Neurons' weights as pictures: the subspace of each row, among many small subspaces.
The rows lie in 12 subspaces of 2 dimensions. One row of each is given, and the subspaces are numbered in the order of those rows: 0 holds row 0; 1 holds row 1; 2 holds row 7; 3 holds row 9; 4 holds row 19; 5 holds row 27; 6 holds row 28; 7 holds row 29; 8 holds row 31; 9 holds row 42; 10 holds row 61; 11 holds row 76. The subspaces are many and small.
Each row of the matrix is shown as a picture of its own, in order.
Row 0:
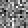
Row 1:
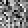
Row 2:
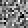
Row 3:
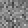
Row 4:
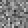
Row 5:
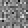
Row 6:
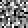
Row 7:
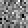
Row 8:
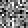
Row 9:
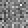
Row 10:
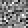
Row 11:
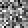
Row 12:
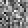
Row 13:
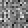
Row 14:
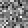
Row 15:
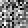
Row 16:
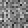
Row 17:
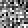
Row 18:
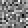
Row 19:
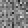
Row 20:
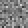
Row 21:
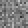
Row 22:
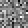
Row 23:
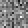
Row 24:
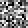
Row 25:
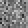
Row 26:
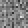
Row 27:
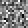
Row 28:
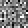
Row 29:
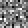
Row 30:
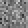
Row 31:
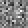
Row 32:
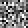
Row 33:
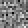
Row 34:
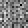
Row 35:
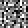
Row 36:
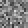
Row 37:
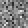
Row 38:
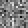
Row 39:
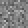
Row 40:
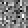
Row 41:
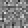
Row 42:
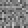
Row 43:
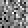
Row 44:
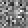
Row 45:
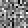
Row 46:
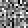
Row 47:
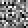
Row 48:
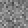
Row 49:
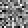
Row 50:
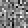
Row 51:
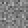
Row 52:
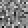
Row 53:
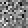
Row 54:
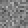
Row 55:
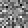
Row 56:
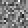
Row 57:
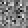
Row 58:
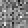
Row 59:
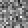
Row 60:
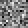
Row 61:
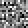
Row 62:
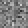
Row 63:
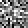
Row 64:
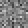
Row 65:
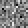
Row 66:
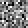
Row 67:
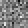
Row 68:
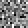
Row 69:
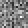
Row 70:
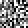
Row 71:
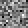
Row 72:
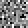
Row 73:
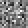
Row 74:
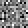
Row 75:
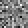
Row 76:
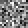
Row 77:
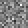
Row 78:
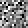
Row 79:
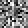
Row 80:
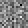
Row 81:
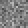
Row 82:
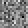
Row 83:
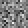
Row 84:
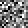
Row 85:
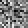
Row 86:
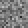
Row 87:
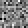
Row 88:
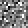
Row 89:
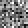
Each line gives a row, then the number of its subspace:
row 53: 9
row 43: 1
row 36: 1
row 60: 11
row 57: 8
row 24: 6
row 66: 6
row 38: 0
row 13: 3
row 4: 1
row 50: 0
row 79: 8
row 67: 5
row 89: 10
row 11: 7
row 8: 0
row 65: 11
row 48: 10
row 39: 5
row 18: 0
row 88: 7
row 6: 1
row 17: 10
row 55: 9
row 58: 5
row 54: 11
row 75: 9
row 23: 4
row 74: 6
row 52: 1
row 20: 9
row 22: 6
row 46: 0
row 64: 6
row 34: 3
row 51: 6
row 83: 5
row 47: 10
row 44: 8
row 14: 7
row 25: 2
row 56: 5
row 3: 10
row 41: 9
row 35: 8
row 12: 1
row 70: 11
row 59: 7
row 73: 8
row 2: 5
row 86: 7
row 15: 5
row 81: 11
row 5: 6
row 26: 4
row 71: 11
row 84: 7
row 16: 3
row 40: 8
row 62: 8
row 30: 2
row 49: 9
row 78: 7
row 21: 4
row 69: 4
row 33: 10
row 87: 9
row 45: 0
